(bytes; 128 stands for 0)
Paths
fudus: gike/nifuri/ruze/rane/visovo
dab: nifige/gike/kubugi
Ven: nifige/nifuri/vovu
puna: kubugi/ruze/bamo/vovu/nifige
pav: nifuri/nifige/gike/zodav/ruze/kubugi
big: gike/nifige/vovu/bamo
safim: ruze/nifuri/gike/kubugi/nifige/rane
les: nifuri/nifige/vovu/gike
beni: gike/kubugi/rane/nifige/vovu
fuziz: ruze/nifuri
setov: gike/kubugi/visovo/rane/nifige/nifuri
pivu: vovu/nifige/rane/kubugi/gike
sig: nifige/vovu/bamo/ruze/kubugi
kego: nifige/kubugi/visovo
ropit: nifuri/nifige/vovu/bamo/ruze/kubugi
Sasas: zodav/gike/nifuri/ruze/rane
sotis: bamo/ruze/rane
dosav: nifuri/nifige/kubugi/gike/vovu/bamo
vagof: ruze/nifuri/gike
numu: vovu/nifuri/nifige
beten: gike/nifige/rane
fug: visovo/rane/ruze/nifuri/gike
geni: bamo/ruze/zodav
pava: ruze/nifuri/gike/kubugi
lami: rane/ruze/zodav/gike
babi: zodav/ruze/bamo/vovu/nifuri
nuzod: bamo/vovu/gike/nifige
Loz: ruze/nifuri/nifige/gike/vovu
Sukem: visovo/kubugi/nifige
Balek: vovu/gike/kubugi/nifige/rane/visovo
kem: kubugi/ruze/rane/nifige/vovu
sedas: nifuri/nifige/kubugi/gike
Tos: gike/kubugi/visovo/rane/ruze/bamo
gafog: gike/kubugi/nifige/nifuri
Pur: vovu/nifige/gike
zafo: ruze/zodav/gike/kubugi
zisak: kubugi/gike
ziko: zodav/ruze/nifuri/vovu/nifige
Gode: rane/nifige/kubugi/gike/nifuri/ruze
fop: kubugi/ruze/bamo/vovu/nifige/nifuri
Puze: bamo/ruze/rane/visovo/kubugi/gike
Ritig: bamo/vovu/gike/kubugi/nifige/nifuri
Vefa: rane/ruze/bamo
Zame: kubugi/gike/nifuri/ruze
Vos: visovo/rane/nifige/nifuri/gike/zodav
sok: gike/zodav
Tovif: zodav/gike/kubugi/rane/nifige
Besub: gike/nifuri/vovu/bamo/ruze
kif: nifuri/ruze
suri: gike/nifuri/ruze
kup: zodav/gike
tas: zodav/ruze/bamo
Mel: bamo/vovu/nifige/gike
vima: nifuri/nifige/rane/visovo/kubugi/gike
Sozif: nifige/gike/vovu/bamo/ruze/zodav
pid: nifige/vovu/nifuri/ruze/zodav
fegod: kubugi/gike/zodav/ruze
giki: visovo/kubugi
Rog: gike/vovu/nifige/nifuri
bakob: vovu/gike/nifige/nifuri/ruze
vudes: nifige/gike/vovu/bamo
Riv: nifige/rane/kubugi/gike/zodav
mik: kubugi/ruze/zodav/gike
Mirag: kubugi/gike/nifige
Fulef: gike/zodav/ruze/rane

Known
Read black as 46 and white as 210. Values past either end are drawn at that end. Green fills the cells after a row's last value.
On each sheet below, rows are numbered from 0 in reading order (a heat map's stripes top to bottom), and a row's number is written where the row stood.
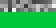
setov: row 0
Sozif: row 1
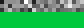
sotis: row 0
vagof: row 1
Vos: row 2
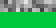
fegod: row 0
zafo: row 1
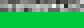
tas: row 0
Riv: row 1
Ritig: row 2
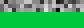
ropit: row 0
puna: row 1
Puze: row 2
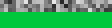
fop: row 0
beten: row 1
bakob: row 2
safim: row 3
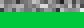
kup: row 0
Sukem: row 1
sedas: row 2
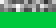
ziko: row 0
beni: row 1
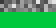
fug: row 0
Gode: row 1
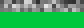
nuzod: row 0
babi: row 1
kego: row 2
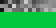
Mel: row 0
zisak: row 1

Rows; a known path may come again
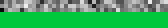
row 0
geni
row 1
numu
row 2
nuzod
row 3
bakob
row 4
fuziz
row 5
Gode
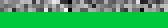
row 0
giki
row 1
Zame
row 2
sig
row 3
Pur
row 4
kem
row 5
Puze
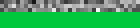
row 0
fug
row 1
sedas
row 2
pid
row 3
Tos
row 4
safim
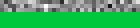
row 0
pav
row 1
Tovif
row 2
kif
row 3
Rog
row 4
suri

